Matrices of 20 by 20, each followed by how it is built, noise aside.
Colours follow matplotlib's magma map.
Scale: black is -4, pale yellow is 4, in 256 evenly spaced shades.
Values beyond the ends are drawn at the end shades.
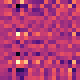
low rank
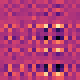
low rank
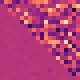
upper triangular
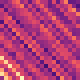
Toeplitz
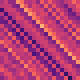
Toeplitz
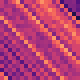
Toeplitz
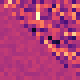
upper triangular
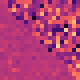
upper triangular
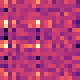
low rank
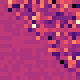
upper triangular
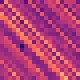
Toeplitz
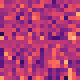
low rank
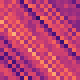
Toeplitz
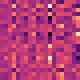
low rank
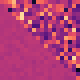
upper triangular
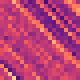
Toeplitz
